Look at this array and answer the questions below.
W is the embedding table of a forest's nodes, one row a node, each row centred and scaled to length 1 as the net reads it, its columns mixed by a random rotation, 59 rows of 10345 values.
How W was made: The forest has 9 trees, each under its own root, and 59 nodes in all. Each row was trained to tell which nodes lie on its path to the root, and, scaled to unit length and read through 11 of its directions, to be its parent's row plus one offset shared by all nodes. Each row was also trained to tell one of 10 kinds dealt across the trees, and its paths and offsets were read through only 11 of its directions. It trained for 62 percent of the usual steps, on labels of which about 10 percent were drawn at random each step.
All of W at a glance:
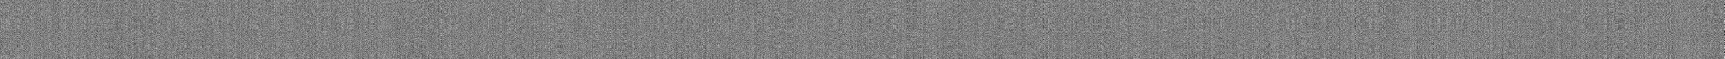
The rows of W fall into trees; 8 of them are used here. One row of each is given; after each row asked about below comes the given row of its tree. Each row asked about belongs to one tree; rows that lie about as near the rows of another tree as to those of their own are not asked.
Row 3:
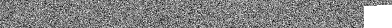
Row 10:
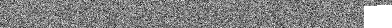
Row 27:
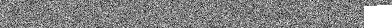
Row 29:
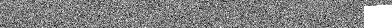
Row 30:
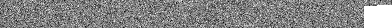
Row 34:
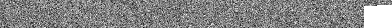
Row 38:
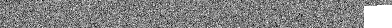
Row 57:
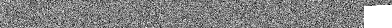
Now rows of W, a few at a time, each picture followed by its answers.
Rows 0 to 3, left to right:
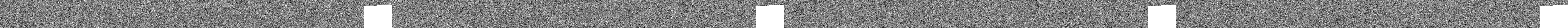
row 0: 10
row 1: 57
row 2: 27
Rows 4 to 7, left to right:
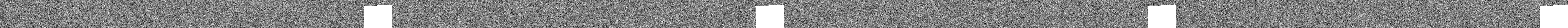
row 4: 34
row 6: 10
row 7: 34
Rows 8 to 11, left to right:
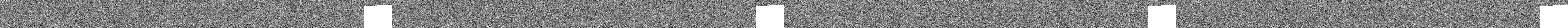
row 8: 57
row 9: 57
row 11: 10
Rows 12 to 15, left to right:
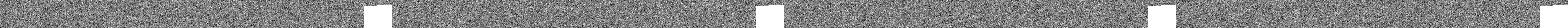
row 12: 38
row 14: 27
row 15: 38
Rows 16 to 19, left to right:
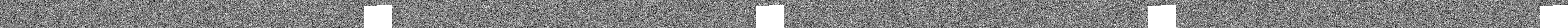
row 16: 30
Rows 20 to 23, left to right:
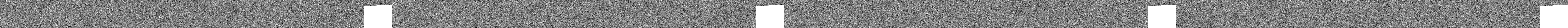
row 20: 57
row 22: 57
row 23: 30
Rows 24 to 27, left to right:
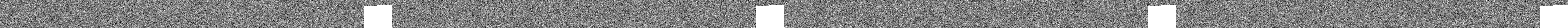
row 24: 3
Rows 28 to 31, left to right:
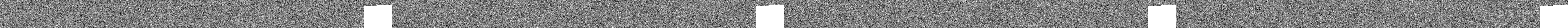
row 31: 34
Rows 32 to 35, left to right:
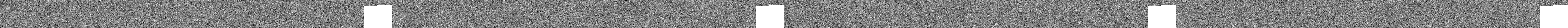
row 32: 38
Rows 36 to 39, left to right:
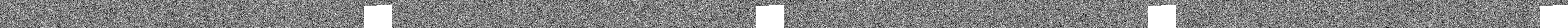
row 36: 30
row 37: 57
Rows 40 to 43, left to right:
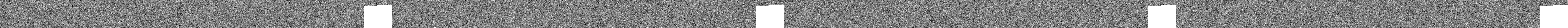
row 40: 34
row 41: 29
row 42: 3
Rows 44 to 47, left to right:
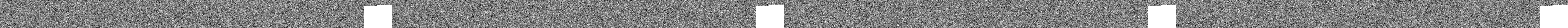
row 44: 3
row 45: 29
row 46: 29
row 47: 29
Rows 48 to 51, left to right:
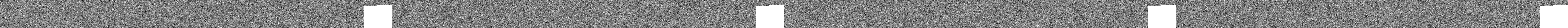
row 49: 3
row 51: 38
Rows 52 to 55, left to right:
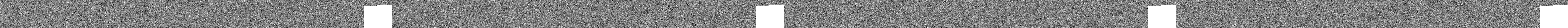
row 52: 27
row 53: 29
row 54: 27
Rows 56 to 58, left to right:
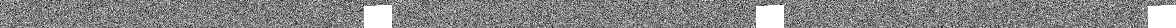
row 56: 57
